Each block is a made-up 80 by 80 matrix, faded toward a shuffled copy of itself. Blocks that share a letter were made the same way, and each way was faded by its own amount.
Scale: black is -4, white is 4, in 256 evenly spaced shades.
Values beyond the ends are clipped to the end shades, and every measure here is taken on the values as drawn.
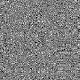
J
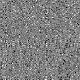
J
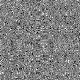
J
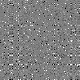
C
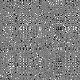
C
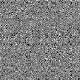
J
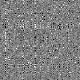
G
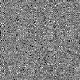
J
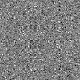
J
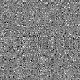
J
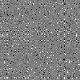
C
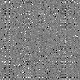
C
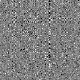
G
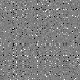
C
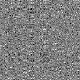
J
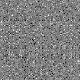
J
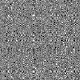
G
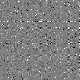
C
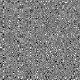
G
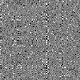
G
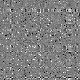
C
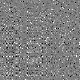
C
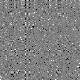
C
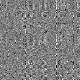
G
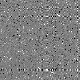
C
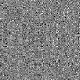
J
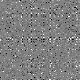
C
